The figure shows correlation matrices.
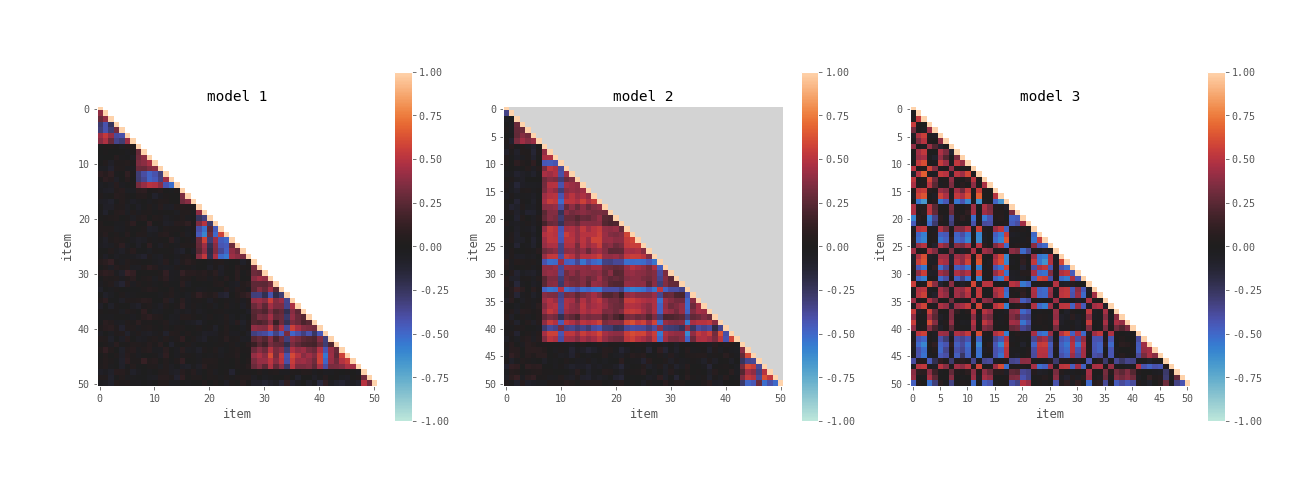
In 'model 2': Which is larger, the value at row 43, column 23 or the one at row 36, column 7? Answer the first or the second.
the second
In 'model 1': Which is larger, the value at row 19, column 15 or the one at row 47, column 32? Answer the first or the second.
the second
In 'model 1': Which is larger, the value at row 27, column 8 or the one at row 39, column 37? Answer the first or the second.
the second
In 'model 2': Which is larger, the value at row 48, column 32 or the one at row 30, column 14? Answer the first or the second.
the second
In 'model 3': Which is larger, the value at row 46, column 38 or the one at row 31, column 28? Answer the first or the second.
the first
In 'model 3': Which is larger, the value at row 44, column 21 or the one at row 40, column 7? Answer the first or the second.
the second
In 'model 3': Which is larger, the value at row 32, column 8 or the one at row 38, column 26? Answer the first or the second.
the second
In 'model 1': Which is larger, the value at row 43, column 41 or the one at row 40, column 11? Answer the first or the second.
the second
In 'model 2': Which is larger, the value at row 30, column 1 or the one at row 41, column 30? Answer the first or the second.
the second
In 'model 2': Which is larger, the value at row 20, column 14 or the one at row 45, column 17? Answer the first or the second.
the first
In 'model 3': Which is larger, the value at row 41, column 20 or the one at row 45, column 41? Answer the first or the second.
the first
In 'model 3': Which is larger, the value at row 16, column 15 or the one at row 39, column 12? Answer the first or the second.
the first
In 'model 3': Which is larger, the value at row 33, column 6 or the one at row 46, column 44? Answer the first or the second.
the first
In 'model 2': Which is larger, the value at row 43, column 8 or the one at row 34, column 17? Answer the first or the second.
the second
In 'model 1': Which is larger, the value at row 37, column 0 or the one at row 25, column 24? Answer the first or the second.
the second
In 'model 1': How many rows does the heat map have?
51
